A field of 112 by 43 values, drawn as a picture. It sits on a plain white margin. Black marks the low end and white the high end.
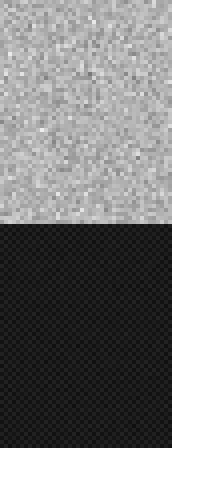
The table splits into 2 rows of 1 panel. Panel 1,1: high, fine-grained. Panel 2,1: very low, checkered, faint in contrast.
